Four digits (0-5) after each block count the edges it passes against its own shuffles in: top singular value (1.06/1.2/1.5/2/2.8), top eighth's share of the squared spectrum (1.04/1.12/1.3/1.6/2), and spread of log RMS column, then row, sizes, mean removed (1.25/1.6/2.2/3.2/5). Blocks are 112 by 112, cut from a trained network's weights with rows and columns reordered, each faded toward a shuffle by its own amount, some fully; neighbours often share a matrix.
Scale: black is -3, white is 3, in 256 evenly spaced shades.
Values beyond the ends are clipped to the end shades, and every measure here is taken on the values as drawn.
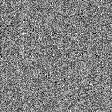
3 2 0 1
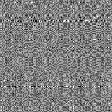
5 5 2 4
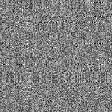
4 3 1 2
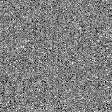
3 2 1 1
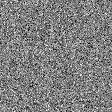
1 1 0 0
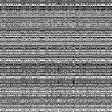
5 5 3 4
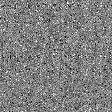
2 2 0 1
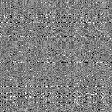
4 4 1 3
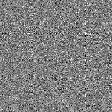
4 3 2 2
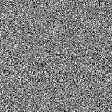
4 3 1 2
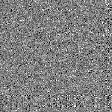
3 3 2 2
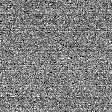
3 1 0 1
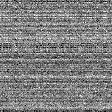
5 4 2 3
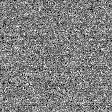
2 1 0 0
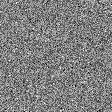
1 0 0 0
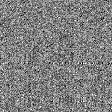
3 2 0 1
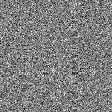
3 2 0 1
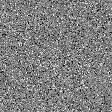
1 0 0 0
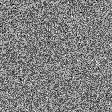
2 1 0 0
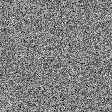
0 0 0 0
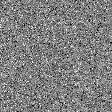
1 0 0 0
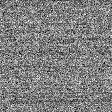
2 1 0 0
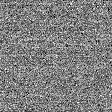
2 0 0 0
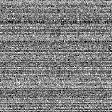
5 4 2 3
